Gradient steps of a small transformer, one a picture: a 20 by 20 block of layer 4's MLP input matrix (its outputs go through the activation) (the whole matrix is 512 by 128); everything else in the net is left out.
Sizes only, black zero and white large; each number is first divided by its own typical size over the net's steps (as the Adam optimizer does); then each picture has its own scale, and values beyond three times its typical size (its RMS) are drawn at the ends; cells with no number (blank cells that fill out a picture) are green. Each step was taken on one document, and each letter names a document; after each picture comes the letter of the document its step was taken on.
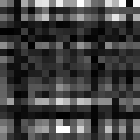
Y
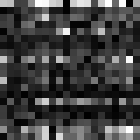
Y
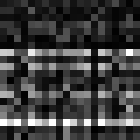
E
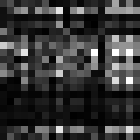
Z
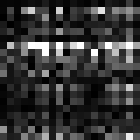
Z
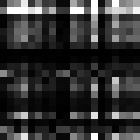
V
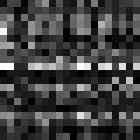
Y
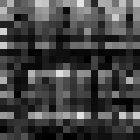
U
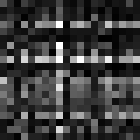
Y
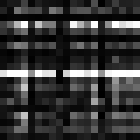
V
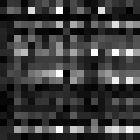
Z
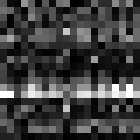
E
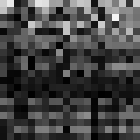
U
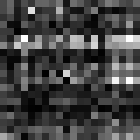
Z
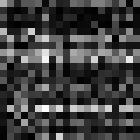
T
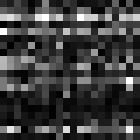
U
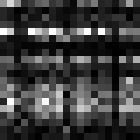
U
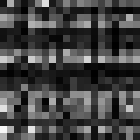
E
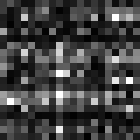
Y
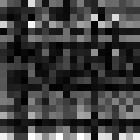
E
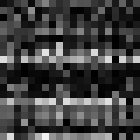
T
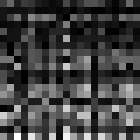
E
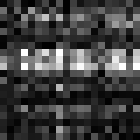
Y
